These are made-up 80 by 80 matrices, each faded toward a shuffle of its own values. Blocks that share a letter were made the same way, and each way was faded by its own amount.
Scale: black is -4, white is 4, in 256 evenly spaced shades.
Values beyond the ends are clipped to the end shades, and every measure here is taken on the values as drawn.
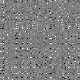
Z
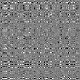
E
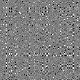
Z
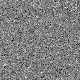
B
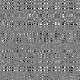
E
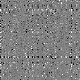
Z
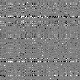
E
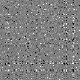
Z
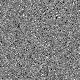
B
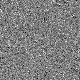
B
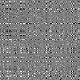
E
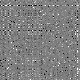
Z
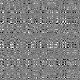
E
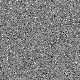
B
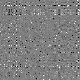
Z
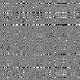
E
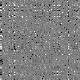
Z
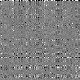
E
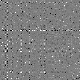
Z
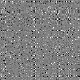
Z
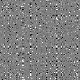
Z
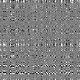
E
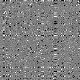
Z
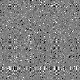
Z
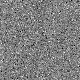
B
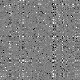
Z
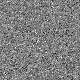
B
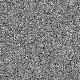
B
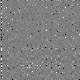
Z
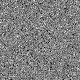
B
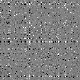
Z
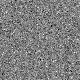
B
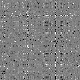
Z
